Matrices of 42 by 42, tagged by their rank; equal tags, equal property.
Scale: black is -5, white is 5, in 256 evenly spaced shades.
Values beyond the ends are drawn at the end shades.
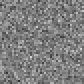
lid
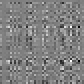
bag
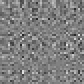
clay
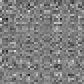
clay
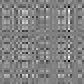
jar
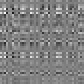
jar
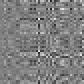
bag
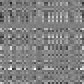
jar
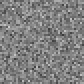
lid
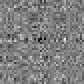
clay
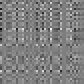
jar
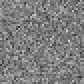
lid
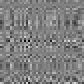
bag
